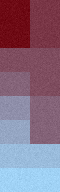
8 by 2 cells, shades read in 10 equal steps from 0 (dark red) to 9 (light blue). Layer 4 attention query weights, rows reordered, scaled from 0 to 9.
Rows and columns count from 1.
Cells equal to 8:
2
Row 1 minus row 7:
-8 -6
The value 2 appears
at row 1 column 2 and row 2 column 2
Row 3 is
3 3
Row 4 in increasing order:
3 4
